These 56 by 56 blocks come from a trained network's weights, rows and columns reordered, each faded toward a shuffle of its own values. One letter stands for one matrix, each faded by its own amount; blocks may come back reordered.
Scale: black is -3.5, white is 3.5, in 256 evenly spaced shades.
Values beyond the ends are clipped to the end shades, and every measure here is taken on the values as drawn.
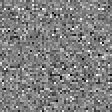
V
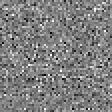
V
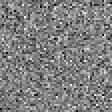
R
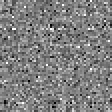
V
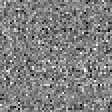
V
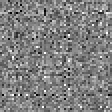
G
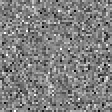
R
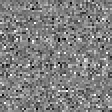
V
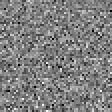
R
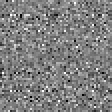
V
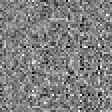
G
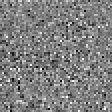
V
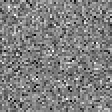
R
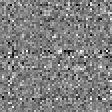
G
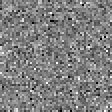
R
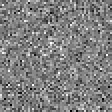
R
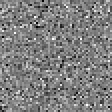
V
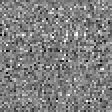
V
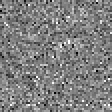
R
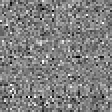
G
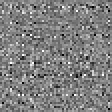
G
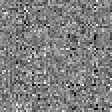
G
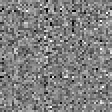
G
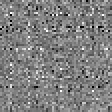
G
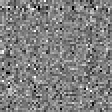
G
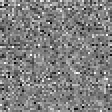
V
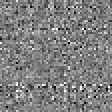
G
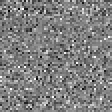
V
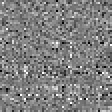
G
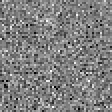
R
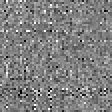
G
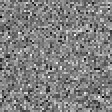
R
